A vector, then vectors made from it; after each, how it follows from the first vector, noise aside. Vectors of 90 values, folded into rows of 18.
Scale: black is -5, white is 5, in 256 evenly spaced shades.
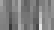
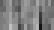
negated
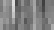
reversed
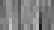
negated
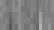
shrunk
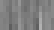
shrunk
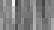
reversed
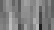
negated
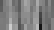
negated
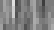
reversed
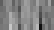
negated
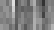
reversed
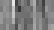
reversed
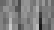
negated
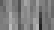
negated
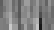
negated
